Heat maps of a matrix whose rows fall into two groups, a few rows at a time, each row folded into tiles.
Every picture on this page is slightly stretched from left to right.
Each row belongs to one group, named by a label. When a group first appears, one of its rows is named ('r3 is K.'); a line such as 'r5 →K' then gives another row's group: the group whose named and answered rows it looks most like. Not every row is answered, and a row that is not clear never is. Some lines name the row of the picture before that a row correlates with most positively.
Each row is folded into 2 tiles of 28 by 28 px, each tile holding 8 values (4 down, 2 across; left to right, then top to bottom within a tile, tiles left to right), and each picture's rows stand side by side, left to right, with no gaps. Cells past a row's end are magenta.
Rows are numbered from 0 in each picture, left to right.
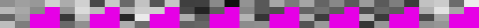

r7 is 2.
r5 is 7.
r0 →2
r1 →2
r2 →2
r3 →7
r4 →7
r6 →7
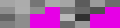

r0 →2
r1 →7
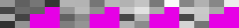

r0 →7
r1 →2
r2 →2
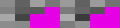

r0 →7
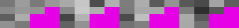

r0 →2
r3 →7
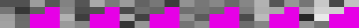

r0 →7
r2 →7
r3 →7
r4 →2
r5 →2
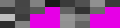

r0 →7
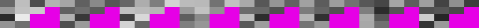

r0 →2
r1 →7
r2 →2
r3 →2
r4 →7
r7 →7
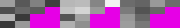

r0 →7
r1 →2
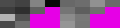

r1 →7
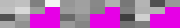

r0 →2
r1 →2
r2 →2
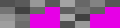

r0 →7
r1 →7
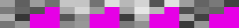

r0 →7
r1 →2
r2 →2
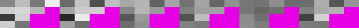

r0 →2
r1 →2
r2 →2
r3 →2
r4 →7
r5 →2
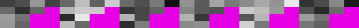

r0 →7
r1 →2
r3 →7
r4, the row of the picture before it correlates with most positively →0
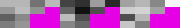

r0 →2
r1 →7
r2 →2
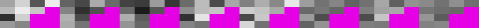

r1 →7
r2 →7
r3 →2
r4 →2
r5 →7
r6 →2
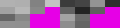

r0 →2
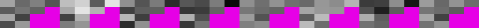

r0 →7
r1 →2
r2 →7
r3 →7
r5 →2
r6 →7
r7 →7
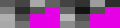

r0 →7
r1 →7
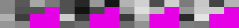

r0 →7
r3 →2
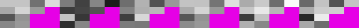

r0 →2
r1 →7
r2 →2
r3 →2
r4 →2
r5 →2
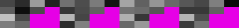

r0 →7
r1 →7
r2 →7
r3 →7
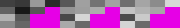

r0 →7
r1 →2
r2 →2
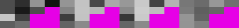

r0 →7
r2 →2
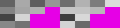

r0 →2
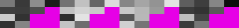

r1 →2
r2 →2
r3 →7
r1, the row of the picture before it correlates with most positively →1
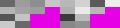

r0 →2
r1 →2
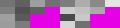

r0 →7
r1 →2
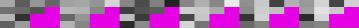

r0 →7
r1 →2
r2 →7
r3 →2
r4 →2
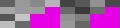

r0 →2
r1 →7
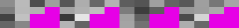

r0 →2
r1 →2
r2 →7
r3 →2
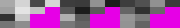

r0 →2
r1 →7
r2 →7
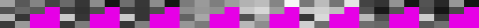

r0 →7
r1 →7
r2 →7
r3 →2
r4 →2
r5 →2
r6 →7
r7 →7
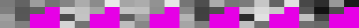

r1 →2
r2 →2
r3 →7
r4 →2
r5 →7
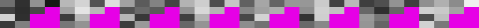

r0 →7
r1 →2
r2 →7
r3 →2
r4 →2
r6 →7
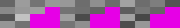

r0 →2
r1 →7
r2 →7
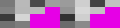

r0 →2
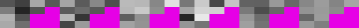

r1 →7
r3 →2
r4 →7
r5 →2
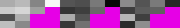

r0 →2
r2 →7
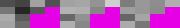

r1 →2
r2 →2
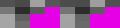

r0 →7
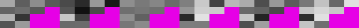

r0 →7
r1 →7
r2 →7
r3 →2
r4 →7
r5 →2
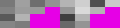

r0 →2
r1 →2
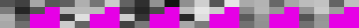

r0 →7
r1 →2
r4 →2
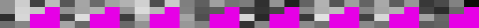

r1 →2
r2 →2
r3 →7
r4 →7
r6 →2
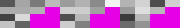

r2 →2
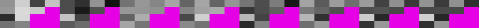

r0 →2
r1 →7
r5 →7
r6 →7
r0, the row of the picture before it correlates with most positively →2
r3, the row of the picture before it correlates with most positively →0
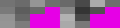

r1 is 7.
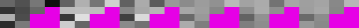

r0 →7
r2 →2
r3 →2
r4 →2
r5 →2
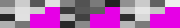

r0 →2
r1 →7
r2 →2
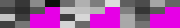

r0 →7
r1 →2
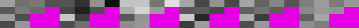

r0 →7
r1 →7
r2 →2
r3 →7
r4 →7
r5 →2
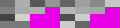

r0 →2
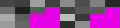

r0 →7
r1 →7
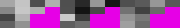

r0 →2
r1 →7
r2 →7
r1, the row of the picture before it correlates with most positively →0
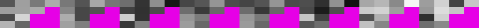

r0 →2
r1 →7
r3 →7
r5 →7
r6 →2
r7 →2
